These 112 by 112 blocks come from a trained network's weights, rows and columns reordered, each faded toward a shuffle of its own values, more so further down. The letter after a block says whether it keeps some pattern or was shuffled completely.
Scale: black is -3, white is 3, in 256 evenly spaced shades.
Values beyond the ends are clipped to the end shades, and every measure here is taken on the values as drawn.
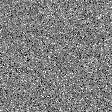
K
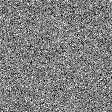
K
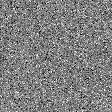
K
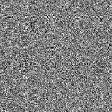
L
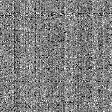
L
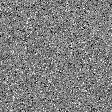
K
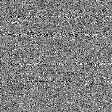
L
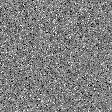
K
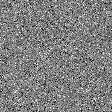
K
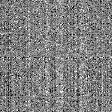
L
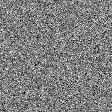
K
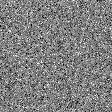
K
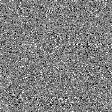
L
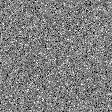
K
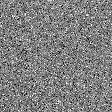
K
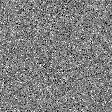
K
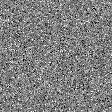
K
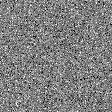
K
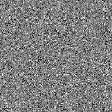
L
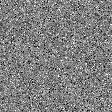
K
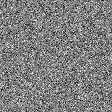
K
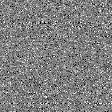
L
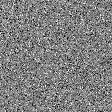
K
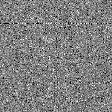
L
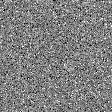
K
